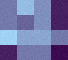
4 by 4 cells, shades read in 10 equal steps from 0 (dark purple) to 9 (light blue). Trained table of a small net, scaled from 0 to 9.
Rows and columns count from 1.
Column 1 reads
5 5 9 1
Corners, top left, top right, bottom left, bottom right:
5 1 1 0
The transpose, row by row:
5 5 9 1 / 8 4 7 5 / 6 6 7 5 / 1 1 5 0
